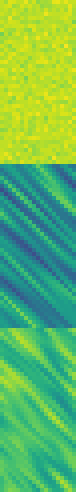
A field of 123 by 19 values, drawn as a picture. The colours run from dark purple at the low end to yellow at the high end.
It is made of 3 by 1 panels. Panel 1,1: very high, fine-grained, faint in contrast. Panel 2,1: middling, slanting down to the right, strong in contrast. Panel 3,1: high, slanting down to the right.
